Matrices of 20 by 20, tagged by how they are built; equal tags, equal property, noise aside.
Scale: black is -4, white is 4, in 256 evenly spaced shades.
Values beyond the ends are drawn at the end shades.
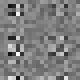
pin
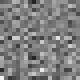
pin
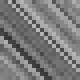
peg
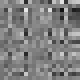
pin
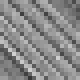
peg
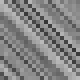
peg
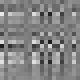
pin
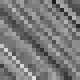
peg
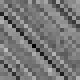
peg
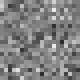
pin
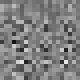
pin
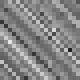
peg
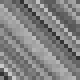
peg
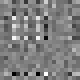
pin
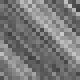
peg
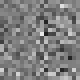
pin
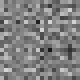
pin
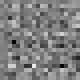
pin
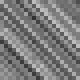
peg
